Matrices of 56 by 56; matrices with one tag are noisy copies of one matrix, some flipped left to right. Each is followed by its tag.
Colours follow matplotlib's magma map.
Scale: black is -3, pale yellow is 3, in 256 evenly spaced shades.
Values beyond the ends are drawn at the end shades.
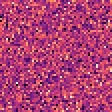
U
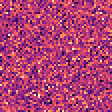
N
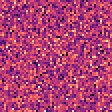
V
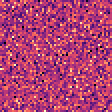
V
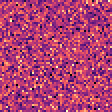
V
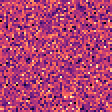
U
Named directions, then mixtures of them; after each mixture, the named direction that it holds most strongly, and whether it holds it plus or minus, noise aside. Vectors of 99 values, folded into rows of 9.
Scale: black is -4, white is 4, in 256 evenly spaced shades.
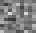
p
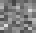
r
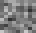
p, plus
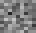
p, minus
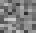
p, minus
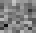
r, minus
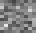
r, plus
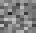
p, minus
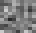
p, plus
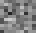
p, minus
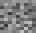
r, minus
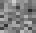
r, minus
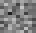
p, minus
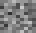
r, minus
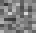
p, plus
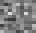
p, plus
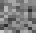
r, minus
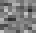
p, plus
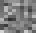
p, plus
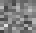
r, plus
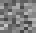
r, plus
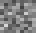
r, plus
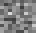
p, plus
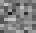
p, minus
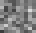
r, plus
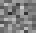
p, minus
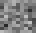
r, minus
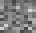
r, plus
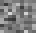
p, plus
